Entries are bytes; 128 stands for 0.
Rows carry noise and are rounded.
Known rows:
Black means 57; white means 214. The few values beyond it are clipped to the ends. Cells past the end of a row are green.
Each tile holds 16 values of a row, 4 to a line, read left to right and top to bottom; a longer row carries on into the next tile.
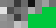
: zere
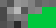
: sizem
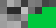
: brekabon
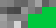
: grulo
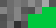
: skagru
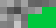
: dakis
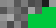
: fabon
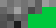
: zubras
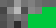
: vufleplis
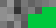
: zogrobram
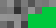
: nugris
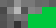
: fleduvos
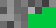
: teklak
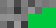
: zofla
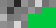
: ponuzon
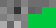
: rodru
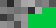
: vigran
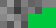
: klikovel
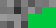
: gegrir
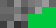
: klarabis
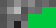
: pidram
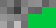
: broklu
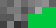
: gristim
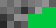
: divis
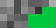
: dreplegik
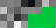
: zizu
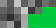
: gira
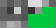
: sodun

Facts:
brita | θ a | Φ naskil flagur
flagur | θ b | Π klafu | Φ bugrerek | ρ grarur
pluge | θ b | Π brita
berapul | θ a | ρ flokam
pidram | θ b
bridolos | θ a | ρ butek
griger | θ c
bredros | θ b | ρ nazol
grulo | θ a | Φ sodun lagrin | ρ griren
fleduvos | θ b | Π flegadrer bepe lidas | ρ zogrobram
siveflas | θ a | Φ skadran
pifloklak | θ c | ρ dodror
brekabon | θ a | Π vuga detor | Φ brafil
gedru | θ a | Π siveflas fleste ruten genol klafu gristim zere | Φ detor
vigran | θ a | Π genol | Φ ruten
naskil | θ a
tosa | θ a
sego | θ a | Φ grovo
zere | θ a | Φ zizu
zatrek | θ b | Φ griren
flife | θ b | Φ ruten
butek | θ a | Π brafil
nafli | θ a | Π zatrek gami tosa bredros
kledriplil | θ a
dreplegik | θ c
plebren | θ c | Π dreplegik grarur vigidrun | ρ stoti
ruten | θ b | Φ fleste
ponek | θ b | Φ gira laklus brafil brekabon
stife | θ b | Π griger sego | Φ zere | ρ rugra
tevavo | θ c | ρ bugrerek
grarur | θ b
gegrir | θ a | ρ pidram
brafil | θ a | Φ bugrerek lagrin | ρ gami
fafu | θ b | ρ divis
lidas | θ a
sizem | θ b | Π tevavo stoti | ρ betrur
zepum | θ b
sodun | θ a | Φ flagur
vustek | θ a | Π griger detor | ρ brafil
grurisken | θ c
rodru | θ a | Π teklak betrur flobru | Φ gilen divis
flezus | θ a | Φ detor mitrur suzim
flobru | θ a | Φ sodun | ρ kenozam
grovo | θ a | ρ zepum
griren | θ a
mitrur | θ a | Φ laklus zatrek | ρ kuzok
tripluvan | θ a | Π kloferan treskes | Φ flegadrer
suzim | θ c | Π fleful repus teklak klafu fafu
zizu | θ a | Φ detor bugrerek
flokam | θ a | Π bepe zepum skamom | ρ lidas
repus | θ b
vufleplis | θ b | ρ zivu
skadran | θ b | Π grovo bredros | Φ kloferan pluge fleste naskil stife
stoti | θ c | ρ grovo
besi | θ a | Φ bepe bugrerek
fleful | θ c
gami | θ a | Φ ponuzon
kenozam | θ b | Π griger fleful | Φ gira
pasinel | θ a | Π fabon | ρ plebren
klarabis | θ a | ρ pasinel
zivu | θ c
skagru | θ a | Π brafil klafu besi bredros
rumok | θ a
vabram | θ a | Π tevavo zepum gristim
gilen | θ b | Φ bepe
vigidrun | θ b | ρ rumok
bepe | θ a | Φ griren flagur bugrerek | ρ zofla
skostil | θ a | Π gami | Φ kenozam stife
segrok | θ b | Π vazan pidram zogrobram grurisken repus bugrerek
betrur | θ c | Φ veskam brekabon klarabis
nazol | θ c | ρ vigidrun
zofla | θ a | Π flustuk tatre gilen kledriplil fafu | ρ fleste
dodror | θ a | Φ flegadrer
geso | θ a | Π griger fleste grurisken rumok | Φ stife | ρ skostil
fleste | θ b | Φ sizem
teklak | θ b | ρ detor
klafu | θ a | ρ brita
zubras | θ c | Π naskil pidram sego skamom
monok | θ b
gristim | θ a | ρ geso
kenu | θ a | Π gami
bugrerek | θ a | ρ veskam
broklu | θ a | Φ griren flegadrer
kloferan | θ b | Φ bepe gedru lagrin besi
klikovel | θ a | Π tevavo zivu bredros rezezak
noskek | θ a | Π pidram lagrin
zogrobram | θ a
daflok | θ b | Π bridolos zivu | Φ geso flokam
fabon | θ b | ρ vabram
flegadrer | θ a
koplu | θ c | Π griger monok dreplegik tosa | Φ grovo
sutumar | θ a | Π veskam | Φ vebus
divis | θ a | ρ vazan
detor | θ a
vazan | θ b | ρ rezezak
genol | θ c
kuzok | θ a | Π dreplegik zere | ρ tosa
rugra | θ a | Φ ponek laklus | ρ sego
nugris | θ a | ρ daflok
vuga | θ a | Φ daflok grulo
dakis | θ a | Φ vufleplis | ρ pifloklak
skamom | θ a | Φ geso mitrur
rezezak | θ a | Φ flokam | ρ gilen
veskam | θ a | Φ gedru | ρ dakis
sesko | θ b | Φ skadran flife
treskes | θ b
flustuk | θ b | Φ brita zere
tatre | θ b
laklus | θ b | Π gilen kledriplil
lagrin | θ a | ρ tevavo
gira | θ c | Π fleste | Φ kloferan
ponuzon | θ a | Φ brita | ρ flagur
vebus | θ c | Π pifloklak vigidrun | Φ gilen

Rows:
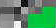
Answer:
brafil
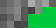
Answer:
griren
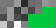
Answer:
besi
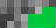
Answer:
rezezak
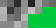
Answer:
geso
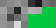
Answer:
veskam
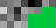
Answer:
gedru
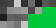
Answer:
kloferan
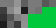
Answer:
vazan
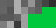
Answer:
kenozam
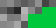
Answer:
rugra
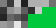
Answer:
bepe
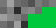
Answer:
lagrin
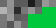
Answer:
detor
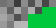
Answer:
flustuk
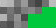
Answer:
pifloklak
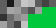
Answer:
flife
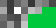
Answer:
stife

